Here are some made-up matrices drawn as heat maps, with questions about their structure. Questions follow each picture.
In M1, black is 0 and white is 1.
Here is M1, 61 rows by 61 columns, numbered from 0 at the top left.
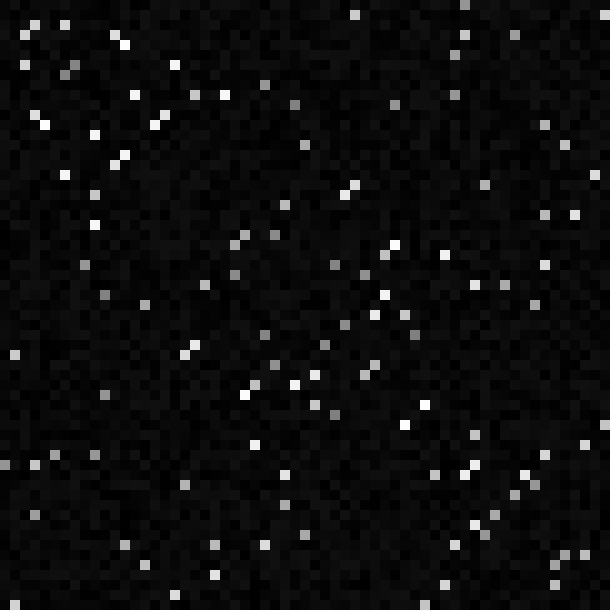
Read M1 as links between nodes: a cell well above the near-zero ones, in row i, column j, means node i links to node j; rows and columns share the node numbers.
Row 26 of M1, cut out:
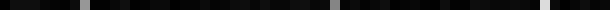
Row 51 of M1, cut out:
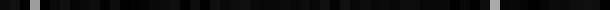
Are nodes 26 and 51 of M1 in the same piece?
no
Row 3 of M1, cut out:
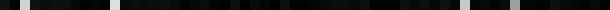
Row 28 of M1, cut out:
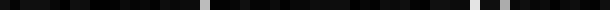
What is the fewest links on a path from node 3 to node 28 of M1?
3
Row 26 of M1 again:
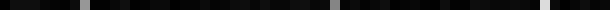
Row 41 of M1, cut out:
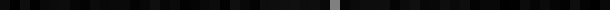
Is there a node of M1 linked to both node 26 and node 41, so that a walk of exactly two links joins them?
yes
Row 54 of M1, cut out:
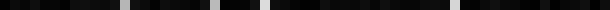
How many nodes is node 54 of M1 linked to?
4
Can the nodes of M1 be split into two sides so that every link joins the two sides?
no
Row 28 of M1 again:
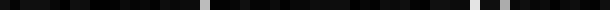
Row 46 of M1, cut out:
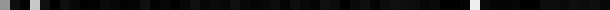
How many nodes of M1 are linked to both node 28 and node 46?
1
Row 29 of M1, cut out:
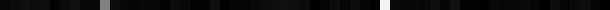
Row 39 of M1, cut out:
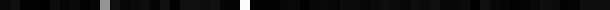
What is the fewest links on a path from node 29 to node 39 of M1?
2
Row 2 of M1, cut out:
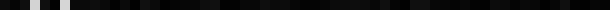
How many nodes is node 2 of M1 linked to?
2
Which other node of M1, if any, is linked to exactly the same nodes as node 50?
node 20
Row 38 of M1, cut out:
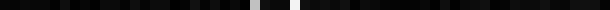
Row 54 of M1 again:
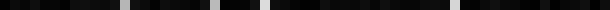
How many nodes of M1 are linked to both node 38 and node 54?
0
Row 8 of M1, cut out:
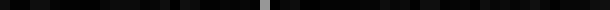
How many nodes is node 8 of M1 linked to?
1
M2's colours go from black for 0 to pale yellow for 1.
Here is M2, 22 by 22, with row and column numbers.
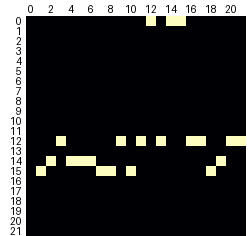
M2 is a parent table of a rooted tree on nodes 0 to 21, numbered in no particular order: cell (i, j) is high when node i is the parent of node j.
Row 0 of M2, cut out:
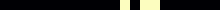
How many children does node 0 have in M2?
3
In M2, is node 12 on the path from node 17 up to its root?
yes
